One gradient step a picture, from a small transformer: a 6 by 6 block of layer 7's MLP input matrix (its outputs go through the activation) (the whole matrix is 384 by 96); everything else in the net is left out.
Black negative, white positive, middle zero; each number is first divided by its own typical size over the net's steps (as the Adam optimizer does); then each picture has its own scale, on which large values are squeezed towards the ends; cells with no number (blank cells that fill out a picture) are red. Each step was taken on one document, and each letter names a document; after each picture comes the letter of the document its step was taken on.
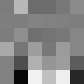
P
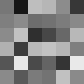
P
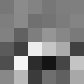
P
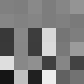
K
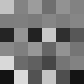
K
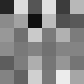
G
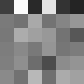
G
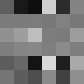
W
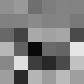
P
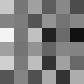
K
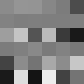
K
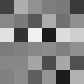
G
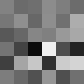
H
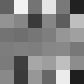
G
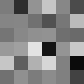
H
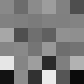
K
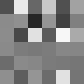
G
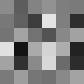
H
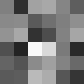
P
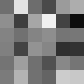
H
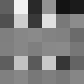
G
